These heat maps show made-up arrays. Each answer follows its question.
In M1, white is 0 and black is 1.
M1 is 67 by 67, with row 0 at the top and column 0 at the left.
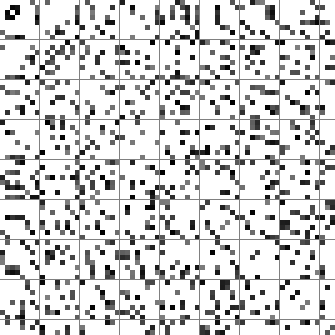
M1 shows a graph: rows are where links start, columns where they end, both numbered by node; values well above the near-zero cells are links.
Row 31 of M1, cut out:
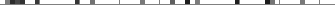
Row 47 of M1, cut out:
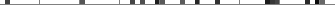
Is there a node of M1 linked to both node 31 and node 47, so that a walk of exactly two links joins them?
yes
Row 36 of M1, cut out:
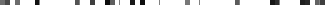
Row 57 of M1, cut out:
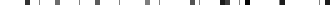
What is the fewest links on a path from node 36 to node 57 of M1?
4
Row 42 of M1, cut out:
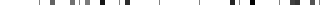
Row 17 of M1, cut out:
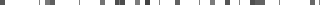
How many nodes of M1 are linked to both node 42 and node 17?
4
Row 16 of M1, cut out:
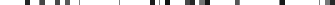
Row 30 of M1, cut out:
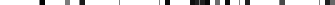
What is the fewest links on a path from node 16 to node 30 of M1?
1
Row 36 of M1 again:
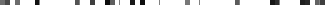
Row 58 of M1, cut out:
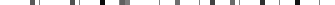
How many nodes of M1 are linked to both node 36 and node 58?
0
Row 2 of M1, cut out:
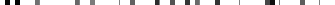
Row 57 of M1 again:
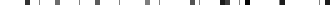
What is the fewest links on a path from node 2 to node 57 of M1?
4
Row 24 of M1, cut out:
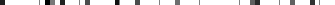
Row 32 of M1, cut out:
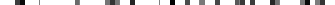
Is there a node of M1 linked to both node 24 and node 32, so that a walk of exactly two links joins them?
yes
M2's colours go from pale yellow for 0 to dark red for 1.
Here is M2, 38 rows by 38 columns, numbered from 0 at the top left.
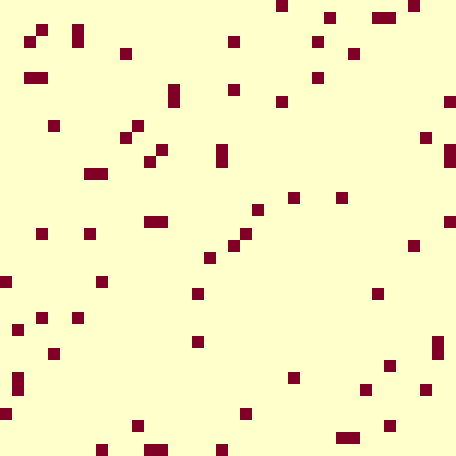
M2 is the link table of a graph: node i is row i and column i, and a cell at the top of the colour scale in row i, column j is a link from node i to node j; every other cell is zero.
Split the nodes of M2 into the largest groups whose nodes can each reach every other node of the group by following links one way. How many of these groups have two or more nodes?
3
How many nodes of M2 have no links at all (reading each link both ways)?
6
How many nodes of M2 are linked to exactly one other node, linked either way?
4
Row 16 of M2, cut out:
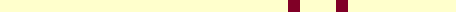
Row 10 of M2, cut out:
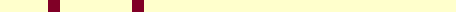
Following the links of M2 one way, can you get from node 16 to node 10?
yes
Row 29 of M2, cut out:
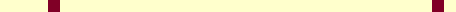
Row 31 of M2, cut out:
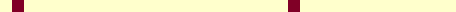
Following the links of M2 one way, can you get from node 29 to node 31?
yes
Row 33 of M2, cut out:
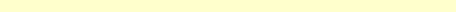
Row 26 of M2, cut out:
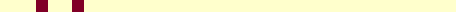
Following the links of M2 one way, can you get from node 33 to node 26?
no
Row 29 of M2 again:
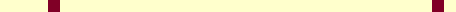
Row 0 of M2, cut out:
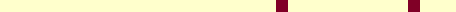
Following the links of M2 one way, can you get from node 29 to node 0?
no
